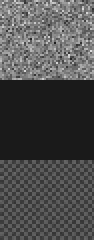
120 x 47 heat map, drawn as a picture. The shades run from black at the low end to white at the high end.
It is made of 3 by 1 panels. Panel 1,1: middling, fine-grained, strong in contrast. Panel 2,1: very low, flat. Panel 3,1: low, checkered.
